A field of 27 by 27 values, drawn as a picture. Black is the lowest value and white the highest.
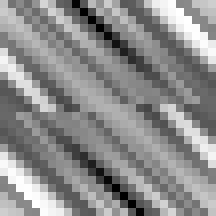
It looks the same turned upside down. There is no overall slope. The centre is the smoothest part. No single row or column stands out from its neighbours. Streaks slant down to the right.
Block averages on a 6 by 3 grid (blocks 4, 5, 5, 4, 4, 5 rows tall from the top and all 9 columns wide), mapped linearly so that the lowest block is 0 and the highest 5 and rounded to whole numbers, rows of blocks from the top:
3 0 5
3 0 2
2 2 0
0 2 2
2 0 3
5 0 3
